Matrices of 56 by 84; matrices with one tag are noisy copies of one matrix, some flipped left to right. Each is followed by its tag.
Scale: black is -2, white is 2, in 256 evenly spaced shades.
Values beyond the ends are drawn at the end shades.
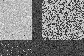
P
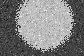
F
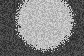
F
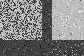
P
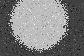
F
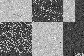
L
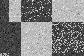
L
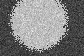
F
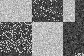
L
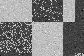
L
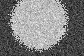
F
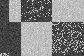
L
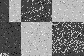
L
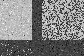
P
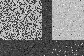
P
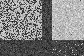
P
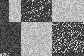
L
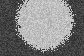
F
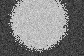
F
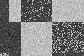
L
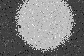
F
